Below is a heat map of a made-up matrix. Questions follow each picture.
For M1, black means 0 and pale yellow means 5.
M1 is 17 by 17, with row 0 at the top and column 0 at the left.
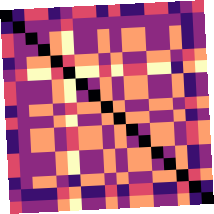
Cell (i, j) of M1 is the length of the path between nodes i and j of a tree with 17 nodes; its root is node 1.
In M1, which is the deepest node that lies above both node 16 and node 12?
15
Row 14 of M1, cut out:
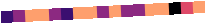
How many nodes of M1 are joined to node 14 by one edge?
2
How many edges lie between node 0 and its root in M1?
1
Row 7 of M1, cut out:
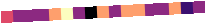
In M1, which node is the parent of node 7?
15
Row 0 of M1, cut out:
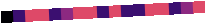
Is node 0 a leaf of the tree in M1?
no
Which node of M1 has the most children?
15
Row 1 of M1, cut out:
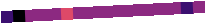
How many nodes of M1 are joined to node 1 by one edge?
2
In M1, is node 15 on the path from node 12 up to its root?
yes
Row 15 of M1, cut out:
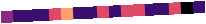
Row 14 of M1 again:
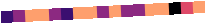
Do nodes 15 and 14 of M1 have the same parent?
no
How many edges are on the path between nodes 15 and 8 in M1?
3
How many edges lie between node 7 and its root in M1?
2
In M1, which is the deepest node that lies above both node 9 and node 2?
15
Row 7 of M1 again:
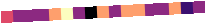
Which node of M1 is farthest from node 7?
5
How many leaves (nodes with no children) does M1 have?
13
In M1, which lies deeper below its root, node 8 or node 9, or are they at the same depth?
the same depth
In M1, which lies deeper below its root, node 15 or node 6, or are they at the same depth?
node 6
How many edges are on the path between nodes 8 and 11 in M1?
2
